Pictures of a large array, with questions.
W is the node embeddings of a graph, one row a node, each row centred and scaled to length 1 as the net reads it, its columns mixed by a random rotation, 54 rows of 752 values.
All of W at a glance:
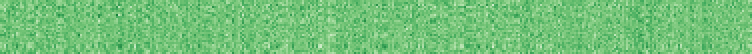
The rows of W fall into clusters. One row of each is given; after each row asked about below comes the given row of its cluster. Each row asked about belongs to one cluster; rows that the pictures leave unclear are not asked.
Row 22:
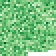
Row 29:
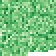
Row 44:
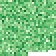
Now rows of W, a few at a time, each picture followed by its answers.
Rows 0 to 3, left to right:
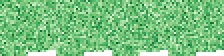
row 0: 22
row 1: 44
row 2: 22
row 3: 44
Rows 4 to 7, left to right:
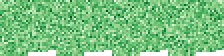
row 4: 44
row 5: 44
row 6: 29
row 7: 29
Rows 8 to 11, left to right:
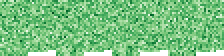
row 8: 44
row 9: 29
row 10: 22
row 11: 44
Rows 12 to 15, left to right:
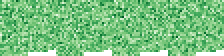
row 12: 29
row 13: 22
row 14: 29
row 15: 29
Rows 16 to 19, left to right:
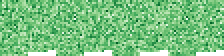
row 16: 29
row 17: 44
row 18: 22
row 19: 44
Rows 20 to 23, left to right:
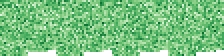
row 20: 22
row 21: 22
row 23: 44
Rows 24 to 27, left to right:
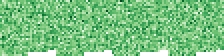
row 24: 29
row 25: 44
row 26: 22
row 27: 44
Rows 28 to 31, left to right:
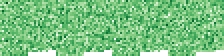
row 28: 44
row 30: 44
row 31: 22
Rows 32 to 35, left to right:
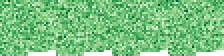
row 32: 22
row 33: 29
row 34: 22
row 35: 22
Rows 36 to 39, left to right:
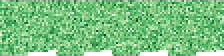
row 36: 29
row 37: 22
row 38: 22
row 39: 44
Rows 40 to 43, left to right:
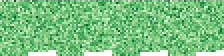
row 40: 44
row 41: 22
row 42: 44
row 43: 29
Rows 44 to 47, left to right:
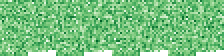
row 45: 44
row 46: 44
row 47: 44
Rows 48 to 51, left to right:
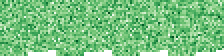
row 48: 22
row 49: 44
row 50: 22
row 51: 29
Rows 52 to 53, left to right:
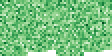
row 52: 22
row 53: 22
